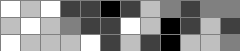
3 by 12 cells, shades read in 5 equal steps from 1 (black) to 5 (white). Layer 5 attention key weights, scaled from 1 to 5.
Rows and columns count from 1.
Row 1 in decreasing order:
5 5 4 4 3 3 3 2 2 2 2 1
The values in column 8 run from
2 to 4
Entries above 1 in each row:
11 11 11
